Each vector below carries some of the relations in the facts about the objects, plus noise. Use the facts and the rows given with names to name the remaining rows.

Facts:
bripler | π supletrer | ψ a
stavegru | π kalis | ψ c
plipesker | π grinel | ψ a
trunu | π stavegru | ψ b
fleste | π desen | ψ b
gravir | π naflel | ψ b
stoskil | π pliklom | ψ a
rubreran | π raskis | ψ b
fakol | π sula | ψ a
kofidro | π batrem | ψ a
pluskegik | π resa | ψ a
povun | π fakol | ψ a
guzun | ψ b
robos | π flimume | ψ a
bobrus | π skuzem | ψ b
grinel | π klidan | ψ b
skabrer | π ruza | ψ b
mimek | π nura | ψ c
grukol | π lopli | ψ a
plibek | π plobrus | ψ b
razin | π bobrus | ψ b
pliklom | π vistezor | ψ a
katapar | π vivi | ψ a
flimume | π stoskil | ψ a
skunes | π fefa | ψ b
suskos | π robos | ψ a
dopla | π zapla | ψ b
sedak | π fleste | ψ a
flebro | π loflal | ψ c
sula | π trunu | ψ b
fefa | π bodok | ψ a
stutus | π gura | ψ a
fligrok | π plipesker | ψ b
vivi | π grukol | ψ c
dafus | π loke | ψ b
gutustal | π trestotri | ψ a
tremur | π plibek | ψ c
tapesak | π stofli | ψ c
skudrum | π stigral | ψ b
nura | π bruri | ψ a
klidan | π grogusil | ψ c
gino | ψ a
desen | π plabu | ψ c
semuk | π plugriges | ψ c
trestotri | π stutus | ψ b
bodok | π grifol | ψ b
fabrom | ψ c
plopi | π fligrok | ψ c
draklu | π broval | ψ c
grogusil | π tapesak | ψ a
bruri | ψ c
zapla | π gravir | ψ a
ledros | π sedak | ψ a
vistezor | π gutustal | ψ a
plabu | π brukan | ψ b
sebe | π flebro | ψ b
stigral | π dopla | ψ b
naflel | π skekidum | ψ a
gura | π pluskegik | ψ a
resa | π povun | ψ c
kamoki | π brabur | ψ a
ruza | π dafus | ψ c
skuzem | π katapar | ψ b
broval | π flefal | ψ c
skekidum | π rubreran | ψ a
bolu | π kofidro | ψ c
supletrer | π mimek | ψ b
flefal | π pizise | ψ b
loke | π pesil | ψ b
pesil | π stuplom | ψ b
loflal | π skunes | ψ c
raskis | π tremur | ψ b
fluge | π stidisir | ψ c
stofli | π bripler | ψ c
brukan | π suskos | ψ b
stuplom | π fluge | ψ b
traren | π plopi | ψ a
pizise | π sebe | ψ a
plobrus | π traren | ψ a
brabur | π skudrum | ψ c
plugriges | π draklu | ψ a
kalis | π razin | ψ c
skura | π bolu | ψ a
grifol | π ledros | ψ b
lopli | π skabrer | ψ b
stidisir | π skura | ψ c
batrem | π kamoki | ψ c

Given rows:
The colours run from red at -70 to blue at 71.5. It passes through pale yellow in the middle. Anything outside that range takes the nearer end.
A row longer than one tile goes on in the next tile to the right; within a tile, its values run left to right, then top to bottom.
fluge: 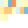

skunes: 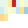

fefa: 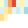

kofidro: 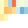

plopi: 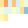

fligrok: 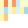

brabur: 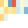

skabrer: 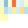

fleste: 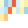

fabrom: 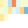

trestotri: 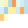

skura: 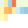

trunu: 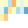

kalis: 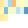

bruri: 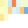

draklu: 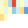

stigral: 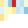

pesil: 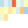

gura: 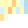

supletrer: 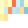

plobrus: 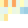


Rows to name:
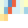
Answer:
brukan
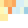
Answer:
grogusil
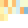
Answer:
klidan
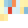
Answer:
desen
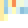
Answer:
katapar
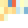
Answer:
batrem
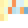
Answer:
mimek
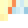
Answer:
nura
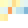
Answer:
fakol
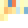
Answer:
bolu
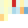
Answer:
flebro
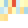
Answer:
grifol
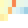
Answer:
gino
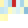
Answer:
gravir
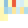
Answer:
lopli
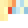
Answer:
bripler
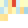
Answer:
bodok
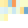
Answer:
tremur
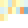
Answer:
resa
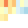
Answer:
plipesker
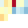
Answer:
pizise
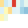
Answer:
zapla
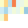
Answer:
plibek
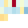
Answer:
sebe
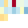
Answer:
flefal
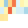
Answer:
ledros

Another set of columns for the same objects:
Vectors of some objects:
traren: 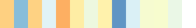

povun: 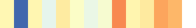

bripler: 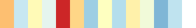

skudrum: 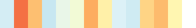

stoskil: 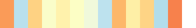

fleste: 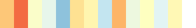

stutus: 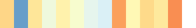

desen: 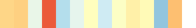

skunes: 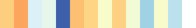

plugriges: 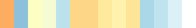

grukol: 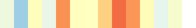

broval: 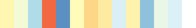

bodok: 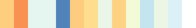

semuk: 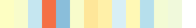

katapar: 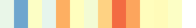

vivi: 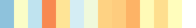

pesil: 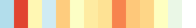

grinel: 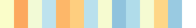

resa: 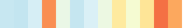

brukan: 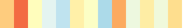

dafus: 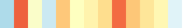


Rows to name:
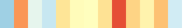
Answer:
lopli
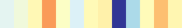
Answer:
tremur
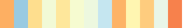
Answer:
vistezor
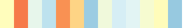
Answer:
supletrer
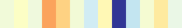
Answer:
plopi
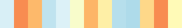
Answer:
dopla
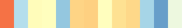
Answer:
fefa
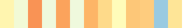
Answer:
kofidro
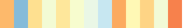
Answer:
gutustal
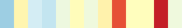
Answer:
razin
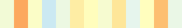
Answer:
guzun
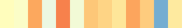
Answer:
skura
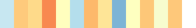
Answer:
brabur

